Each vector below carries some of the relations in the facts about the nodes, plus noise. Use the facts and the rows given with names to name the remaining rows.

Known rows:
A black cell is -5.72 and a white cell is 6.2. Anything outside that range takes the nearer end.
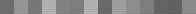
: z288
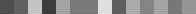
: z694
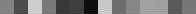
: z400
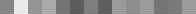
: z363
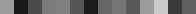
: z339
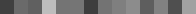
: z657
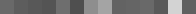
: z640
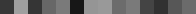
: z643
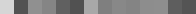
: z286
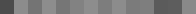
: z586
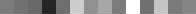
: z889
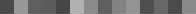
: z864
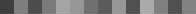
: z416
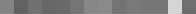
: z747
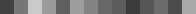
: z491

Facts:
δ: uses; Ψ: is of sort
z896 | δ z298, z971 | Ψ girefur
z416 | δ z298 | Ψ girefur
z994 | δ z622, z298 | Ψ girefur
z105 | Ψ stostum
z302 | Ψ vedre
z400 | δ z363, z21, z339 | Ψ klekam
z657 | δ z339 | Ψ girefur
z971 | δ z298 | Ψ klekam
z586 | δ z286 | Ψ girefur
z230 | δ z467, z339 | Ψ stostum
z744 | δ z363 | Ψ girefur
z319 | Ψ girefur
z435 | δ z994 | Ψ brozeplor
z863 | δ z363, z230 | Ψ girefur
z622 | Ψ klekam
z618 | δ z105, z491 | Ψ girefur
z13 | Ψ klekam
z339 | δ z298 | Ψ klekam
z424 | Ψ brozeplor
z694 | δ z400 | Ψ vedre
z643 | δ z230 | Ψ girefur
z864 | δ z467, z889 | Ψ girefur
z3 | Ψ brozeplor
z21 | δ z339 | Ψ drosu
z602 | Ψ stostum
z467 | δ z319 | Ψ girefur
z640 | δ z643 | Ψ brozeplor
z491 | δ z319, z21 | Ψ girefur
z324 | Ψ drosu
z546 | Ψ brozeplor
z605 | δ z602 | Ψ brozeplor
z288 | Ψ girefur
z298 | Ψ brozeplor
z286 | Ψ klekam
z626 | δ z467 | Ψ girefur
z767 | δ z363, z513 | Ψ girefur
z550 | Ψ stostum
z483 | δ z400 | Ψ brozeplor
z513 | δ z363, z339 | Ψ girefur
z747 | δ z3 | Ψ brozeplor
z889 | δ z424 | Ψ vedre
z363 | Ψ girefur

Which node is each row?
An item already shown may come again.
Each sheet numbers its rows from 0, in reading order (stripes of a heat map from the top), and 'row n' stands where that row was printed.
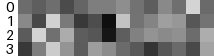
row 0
z435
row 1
z400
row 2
z513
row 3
z491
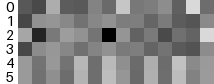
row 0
z483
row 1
z618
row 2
z21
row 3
z618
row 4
z302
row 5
z302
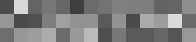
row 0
z863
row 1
z298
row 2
z319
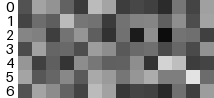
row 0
z467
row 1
z657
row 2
z230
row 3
z626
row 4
z971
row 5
z424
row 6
z467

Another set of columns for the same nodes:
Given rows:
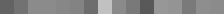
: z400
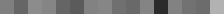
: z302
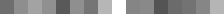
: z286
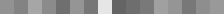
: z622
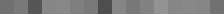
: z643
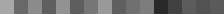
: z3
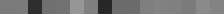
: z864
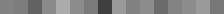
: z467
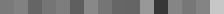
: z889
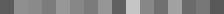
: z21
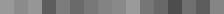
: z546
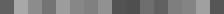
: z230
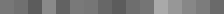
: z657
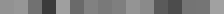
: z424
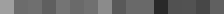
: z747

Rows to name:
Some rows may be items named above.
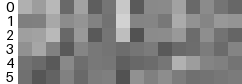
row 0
z298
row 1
z339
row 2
z298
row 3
z640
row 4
z657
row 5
z288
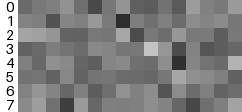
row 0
z694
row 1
z626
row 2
z435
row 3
z324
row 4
z302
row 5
z657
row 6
z483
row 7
z424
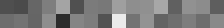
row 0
z363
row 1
z586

